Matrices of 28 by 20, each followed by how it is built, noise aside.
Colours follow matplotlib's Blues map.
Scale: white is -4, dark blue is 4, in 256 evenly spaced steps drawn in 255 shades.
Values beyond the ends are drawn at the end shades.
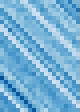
Toeplitz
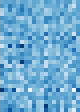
low rank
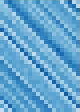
Toeplitz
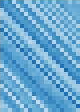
Toeplitz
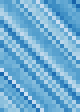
Toeplitz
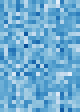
low rank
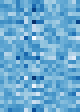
low rank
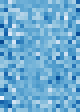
low rank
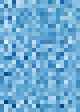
low rank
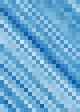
Toeplitz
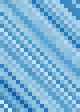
Toeplitz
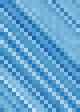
Toeplitz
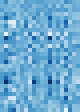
low rank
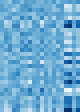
low rank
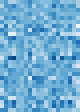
low rank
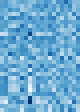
low rank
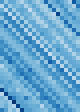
Toeplitz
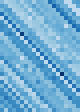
Toeplitz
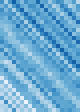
Toeplitz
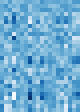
low rank
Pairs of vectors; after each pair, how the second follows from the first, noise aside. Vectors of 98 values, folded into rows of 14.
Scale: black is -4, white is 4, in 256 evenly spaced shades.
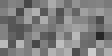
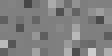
partly zeroed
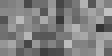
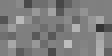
partly zeroed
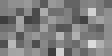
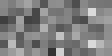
copied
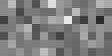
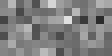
copied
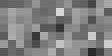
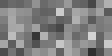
copied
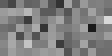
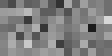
copied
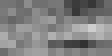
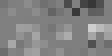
partly zeroed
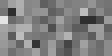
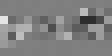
partly zeroed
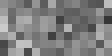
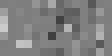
partly zeroed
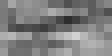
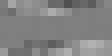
partly zeroed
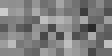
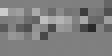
partly zeroed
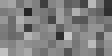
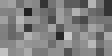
copied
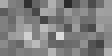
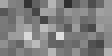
copied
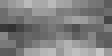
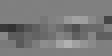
partly zeroed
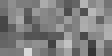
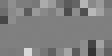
partly zeroed
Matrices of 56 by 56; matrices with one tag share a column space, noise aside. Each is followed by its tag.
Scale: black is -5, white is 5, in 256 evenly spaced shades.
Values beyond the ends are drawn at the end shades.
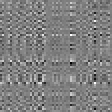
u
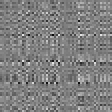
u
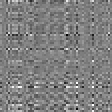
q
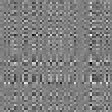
u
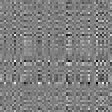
u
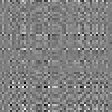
q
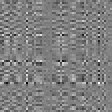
u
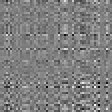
q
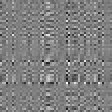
u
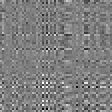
q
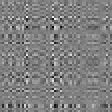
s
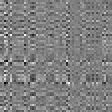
u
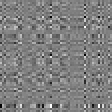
s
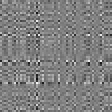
u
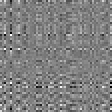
q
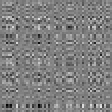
s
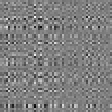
s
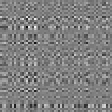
s
